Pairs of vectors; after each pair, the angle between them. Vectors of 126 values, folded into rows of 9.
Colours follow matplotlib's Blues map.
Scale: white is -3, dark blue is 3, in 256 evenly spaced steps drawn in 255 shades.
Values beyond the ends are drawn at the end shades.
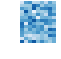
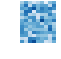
partly aligned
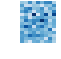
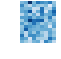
partly aligned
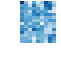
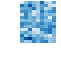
partly opposed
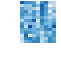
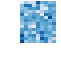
partly opposed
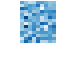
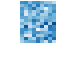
partly aligned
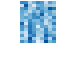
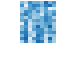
nearly opposite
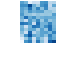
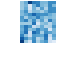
nearly opposite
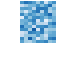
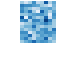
partly opposed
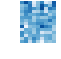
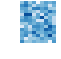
orthogonal
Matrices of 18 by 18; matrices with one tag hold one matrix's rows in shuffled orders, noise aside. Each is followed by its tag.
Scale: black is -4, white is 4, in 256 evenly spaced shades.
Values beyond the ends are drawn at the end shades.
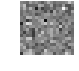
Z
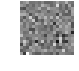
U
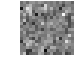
Z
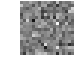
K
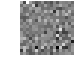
U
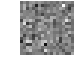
Z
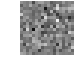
K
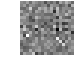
U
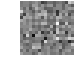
K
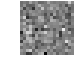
Z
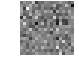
U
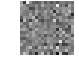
U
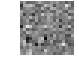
Z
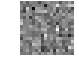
K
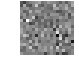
U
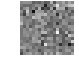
K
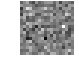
Z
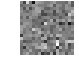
K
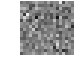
U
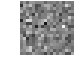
Z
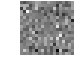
U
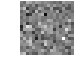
Z
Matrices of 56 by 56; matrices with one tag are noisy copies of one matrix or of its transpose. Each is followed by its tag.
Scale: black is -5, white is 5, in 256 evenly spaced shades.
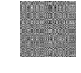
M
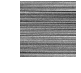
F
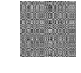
M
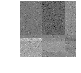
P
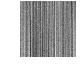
F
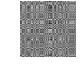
M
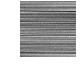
F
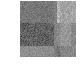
P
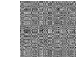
M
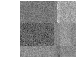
P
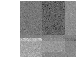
P
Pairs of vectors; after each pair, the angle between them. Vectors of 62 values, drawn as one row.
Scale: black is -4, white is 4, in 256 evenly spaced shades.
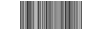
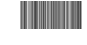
nearly opposite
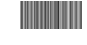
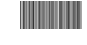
nearly opposite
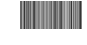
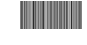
partly aligned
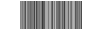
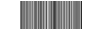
orthogonal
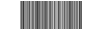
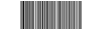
partly aligned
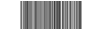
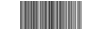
orthogonal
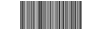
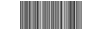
partly opposed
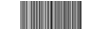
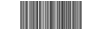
partly aligned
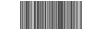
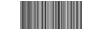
partly aligned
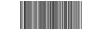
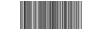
nearly parallel
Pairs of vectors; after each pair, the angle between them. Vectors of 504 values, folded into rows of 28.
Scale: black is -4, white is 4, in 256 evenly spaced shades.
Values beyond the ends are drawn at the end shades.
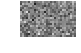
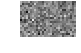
nearly opposite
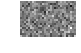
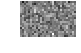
orthogonal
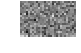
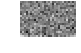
nearly parallel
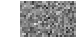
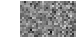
partly aligned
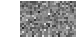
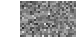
nearly parallel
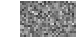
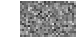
nearly parallel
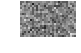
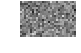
orthogonal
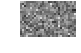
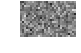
nearly opposite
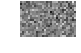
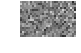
nearly opposite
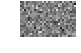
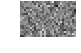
partly aligned
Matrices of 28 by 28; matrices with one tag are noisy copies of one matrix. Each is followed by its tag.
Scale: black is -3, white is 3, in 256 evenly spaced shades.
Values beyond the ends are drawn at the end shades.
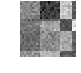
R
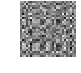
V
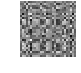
V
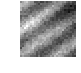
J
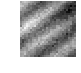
J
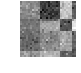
R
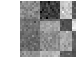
R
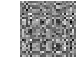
V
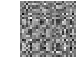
V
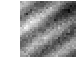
J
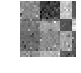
R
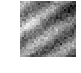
J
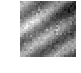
J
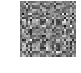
V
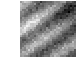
J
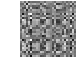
V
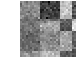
R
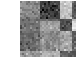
R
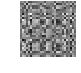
V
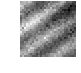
J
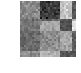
R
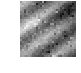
J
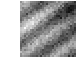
J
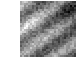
J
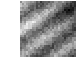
J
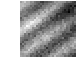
J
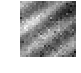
J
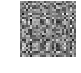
V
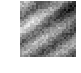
J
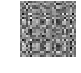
V
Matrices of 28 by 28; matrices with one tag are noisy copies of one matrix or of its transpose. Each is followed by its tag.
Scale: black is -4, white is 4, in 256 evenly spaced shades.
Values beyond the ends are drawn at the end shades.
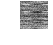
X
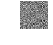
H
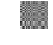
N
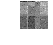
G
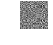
H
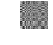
N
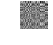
N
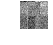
G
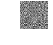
H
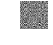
H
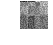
G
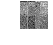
G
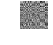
N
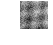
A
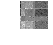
G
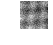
A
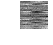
X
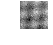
A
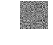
H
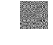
H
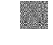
H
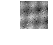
A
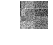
G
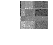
G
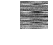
X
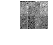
G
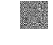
H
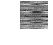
X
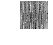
X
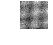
A
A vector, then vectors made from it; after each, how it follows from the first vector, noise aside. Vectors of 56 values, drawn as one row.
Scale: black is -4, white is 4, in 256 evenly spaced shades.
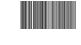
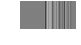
partly zeroed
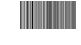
negated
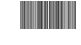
wrapped around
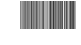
reversed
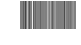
partly zeroed
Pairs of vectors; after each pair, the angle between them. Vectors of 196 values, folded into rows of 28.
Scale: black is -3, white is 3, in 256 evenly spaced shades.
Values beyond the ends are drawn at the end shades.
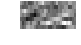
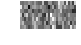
orthogonal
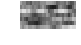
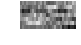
nearly opposite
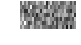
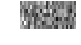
nearly parallel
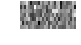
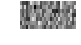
nearly opposite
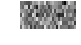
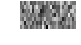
orthogonal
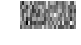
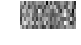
partly opposed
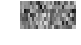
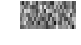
partly opposed
